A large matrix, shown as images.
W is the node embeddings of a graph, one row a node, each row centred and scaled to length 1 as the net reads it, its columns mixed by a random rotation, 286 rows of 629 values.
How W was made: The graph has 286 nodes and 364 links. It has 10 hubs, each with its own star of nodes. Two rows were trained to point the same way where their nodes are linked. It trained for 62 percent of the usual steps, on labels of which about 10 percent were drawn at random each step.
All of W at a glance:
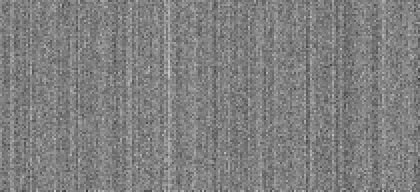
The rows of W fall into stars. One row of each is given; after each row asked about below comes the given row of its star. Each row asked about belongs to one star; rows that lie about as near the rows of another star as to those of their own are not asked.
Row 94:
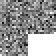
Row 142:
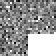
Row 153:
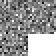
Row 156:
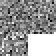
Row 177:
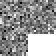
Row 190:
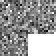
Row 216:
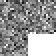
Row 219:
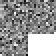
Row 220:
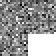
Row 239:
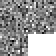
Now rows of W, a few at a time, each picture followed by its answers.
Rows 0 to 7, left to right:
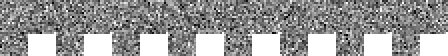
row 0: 156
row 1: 142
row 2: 156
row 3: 142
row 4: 153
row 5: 239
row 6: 239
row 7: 239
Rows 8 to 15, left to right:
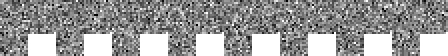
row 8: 142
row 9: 219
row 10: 219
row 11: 220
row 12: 156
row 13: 142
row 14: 142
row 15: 94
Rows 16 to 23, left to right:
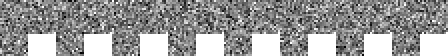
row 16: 156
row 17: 190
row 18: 219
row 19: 190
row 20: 177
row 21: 219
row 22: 220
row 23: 239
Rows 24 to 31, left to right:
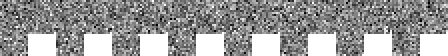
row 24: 219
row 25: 219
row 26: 153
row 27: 190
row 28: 153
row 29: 220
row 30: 177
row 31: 220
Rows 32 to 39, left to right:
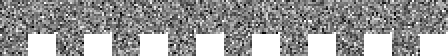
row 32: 142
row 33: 220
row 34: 216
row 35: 94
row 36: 142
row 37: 94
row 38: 220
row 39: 153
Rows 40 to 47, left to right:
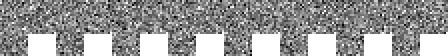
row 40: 177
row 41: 177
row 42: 220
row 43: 177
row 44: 220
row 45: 220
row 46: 216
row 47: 142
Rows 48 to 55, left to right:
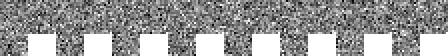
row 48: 177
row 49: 156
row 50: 142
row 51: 220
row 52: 220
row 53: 216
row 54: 156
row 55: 216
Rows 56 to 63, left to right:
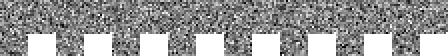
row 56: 156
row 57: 216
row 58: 220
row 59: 153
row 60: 156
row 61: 216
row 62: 153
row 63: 190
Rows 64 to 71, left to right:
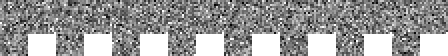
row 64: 219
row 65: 216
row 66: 216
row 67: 177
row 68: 216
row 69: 216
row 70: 94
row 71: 177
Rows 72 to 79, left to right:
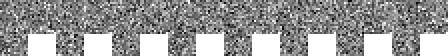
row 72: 220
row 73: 94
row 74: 190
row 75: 220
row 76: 239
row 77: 94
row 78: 190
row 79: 219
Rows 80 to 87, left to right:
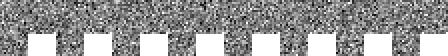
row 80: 156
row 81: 216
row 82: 153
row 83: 216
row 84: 156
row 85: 239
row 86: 219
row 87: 239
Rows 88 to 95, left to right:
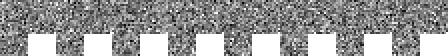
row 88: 142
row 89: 177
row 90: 219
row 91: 239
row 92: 216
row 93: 220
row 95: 216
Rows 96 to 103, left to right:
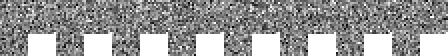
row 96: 239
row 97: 94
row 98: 94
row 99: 219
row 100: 219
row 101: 190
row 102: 153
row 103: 94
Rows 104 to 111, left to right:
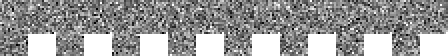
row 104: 177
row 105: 153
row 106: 153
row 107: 142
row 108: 142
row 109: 142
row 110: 142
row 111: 216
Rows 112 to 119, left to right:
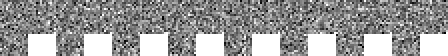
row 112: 190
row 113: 216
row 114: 94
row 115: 220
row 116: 219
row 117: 153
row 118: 219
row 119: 177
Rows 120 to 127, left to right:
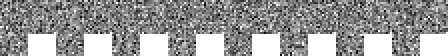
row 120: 153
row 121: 156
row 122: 239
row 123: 94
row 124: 190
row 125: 216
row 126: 153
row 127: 219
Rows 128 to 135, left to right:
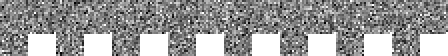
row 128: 156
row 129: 216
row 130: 239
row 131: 156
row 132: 142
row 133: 156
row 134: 220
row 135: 94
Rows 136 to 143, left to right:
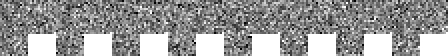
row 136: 190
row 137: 153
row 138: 219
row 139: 220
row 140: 153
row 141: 156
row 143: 216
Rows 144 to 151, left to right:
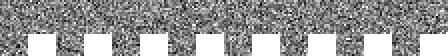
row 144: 142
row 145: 220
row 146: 156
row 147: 190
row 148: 94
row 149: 177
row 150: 177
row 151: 190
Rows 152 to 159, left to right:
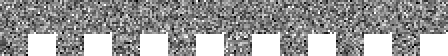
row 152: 220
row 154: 220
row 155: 94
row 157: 220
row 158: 190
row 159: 94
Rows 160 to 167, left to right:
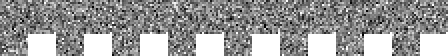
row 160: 142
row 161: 156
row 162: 216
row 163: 142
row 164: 177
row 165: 220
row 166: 190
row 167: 153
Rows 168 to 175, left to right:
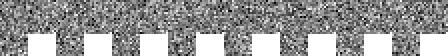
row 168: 216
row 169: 190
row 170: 190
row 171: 177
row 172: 219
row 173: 190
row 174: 153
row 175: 153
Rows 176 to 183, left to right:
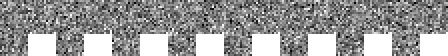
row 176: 239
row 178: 142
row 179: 220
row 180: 220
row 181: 156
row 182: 216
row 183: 216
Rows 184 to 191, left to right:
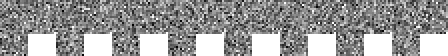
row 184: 239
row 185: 219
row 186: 94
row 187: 220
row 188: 177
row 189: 216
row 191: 220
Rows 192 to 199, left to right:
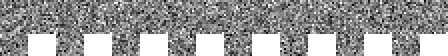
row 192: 153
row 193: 216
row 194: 239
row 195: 156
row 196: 190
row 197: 156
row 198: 239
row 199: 156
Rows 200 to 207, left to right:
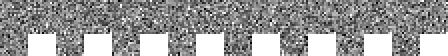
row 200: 190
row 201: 156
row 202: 216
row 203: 156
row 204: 239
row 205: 156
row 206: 94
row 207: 190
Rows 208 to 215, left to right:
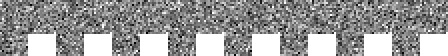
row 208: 219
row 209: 190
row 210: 94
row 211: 239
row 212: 220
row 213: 142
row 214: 216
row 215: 190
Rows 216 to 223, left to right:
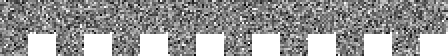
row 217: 142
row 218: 239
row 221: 190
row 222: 190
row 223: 153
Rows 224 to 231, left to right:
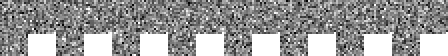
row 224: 239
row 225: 216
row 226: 220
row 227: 177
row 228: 94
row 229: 190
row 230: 156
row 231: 94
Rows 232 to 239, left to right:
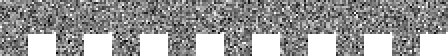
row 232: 156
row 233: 94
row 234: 94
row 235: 239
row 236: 219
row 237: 153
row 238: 153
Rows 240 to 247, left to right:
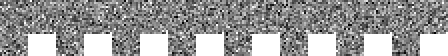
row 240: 153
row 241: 142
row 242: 177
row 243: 177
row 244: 177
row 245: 216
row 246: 156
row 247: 190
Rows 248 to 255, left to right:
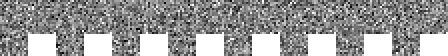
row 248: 216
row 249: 219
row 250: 156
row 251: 94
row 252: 216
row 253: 190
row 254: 190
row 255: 142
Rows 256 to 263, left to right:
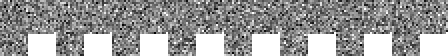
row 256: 219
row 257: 220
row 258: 156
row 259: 177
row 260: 177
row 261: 153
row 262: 219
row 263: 94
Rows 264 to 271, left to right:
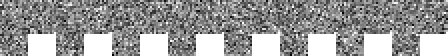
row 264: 156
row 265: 239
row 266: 153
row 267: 156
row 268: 177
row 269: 220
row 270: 219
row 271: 153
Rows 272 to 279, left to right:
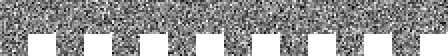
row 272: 94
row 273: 156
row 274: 153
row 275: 216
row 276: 156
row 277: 220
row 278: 142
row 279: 177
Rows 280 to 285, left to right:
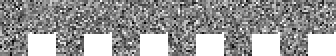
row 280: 94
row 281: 156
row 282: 216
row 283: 190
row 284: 220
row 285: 219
